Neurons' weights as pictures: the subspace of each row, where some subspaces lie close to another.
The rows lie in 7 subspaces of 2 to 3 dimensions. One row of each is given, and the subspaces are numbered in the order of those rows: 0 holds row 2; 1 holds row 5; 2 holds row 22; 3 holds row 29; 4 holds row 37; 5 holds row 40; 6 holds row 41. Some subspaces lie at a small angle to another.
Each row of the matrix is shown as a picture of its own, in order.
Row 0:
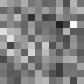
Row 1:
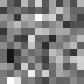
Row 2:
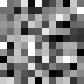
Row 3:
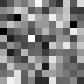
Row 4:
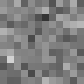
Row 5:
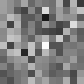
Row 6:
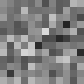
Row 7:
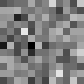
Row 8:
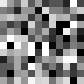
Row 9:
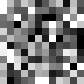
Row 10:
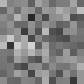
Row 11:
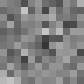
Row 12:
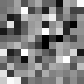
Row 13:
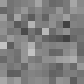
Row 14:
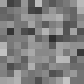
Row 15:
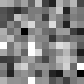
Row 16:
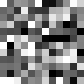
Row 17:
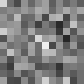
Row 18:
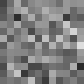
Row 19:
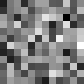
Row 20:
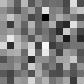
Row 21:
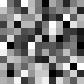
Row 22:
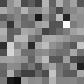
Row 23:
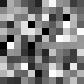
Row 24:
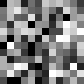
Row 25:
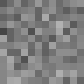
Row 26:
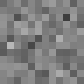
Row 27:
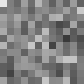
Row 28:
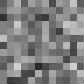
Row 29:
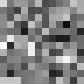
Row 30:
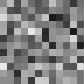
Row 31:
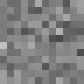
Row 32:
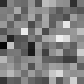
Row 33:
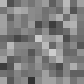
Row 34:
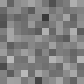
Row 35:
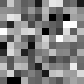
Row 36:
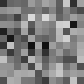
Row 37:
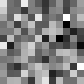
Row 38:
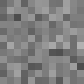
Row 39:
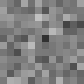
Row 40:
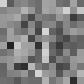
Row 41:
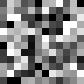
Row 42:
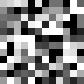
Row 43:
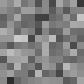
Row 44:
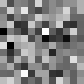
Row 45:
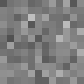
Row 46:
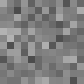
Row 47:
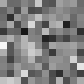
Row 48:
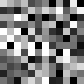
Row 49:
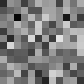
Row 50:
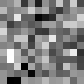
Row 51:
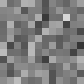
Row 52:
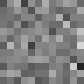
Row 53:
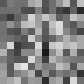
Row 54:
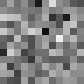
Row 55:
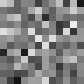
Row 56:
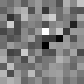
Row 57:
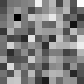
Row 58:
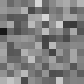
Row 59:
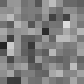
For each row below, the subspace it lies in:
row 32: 3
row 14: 0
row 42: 0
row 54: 6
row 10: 5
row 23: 6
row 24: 6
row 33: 0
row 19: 2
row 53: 5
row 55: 0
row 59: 6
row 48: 5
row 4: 2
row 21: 2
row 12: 1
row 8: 1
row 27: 0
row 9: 2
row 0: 3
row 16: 3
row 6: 1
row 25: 0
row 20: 1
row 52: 2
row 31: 0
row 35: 6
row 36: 3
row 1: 2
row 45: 6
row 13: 3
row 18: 4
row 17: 0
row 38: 4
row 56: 1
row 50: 2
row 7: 5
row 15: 5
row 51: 2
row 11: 1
